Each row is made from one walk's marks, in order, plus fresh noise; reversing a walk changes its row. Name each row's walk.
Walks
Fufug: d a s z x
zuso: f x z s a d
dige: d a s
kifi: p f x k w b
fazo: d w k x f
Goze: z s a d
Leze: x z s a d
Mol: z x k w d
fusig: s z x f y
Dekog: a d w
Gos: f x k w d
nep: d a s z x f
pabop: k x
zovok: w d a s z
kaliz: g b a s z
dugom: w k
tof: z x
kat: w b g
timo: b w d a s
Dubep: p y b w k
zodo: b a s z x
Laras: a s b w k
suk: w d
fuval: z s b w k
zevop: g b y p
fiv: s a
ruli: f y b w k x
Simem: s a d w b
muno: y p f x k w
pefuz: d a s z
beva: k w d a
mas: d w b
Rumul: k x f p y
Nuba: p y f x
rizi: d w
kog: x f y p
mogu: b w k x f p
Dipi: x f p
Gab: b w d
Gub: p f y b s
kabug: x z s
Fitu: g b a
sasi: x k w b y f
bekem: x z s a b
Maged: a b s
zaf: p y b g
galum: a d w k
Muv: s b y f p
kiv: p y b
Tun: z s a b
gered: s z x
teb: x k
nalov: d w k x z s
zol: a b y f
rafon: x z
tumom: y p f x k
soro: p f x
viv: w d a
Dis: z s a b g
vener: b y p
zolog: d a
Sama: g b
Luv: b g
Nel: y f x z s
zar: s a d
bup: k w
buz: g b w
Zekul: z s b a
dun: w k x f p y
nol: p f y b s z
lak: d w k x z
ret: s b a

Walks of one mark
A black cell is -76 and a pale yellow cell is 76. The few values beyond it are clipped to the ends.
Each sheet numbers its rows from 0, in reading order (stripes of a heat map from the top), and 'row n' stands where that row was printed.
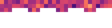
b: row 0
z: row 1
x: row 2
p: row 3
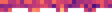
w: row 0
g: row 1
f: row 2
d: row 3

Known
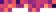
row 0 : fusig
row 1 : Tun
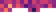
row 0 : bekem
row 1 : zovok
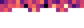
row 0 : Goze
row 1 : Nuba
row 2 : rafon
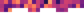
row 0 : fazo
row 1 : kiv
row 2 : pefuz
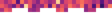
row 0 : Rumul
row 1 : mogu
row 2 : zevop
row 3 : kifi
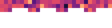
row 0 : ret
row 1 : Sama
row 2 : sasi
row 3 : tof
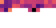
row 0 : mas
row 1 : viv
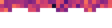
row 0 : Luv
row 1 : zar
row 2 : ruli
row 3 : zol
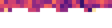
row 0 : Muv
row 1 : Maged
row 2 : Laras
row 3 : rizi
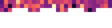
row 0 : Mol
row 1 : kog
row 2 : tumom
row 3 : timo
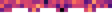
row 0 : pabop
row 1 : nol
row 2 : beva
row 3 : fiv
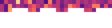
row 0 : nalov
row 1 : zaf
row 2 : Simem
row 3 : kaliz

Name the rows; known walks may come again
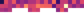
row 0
nep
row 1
Zekul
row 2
kabug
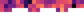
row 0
Laras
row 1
gered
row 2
soro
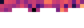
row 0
Fufug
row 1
beva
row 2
tumom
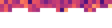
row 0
vener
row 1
zodo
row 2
Dekog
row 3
fusig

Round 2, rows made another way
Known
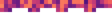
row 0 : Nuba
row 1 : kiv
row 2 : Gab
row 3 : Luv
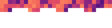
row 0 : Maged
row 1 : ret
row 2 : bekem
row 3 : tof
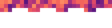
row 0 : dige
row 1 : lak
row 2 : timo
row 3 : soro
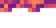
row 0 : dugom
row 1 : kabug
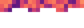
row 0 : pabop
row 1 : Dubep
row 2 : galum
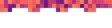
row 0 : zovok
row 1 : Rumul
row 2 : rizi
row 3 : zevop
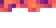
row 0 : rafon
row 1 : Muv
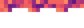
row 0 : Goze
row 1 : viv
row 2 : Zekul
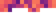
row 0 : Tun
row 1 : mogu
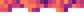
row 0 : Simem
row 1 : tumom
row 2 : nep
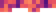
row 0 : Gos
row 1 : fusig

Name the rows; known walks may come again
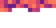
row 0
viv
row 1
Dubep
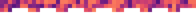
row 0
tof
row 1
suk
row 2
rafon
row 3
Dipi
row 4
Rumul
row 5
Dis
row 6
fuval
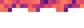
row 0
kaliz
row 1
Zekul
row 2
bekem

